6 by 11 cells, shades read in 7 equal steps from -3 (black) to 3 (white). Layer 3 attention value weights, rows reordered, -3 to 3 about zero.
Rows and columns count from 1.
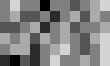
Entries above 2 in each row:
0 0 0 0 0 0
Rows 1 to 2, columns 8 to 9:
-1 0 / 1 -1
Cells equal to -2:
5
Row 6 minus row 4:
-3 -3 -2 -1 -1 2 -1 0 2 -1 0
